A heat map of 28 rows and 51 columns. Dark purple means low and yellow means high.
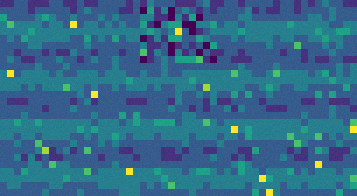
Odd patch: rougher, in the top middle. Stripes: horizontal, repeating 4 times. Roughest part: top middle. Odd rows or columns: none.
